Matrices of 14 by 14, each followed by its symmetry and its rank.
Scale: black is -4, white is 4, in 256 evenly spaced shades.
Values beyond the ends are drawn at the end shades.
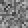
symmetric, full rank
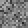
symmetric, full rank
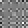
symmetric, rank two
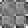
symmetric, rank two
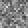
neither, full rank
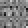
neither, rank three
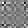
symmetric, rank two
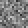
neither, full rank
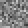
neither, full rank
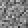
neither, full rank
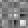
symmetric, rank two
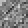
symmetric, full rank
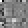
neither, rank three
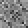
symmetric, full rank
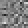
neither, rank three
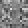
neither, rank three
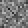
symmetric, full rank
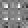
symmetric, rank two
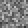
neither, full rank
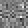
neither, rank three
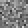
neither, full rank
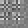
symmetric, rank two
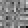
neither, rank three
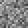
symmetric, full rank
